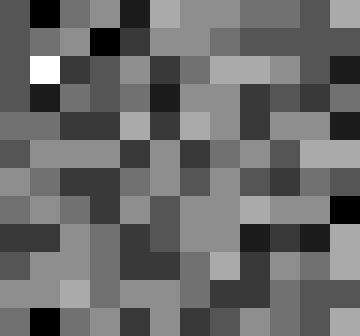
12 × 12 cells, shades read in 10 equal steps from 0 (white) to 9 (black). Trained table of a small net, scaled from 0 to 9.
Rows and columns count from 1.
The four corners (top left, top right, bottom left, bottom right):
6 3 5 3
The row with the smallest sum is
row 6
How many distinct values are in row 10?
5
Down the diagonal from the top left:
6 5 7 6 3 4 6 4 8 4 6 3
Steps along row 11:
same down up down same up up same down up same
